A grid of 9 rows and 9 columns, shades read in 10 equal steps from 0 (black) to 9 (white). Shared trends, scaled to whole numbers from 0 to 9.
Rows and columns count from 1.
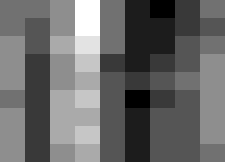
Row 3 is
5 3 6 8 4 1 1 3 4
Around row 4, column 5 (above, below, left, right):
4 3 7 1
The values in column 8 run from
2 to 4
